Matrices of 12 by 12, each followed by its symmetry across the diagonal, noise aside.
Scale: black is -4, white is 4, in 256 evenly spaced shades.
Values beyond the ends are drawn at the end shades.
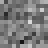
neither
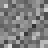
symmetric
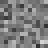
neither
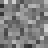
antisymmetric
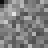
symmetric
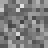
neither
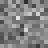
neither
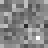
symmetric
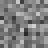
antisymmetric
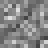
symmetric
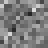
symmetric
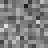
antisymmetric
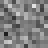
antisymmetric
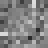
symmetric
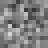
antisymmetric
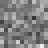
neither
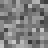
antisymmetric
